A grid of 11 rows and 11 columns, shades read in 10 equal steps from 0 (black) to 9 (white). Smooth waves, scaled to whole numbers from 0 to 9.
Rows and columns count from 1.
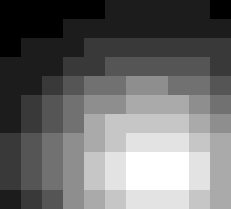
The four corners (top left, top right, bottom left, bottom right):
0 0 1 6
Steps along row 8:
up up up up up up same same down down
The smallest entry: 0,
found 10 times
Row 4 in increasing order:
1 1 1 2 2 2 3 3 3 3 3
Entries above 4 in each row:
0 0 0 0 2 6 7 8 8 8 8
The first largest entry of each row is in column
6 4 5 6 7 7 6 7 7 7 7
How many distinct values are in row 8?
7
